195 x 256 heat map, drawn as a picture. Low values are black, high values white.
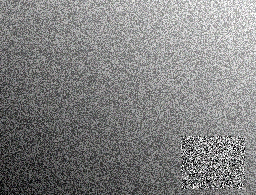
Roughest part: bottom right. Mirror symmetry: none. Grain: fine. Slope: up to the top right. Ninth with the lowest average: bottom left. Odd patch: rougher, in the bottom right.
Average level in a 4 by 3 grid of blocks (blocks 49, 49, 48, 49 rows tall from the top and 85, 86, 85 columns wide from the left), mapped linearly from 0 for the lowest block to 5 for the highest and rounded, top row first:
3 4 5
2 3 4
1 2 3
0 1 2
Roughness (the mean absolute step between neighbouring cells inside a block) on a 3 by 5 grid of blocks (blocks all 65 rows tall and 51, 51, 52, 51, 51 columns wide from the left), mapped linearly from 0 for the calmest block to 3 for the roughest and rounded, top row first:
0 0 0 0 0
0 0 0 0 0
0 0 0 2 3
